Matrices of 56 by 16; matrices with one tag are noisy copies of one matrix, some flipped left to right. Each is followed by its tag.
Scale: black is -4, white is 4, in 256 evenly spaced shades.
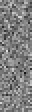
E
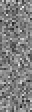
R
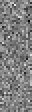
E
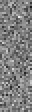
E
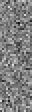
R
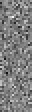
E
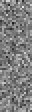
R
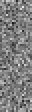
R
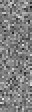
E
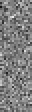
E
